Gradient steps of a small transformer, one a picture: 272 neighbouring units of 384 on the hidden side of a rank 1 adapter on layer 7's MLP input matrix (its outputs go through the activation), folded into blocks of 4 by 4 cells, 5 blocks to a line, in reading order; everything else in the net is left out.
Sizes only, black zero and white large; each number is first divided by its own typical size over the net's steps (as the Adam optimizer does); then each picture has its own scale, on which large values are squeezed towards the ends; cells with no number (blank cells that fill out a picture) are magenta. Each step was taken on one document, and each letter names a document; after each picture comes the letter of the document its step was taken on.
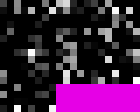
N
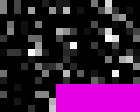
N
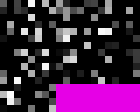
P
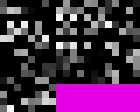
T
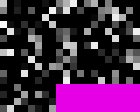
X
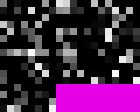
N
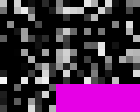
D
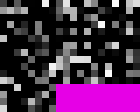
D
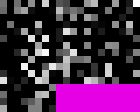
D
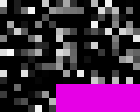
X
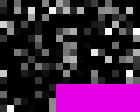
N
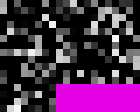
X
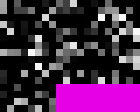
X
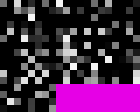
P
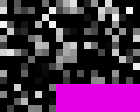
X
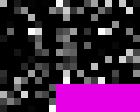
P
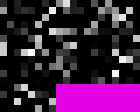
N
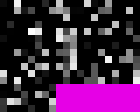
P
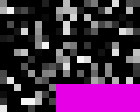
T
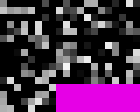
T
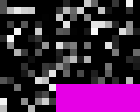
T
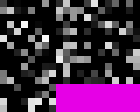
T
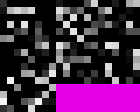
T
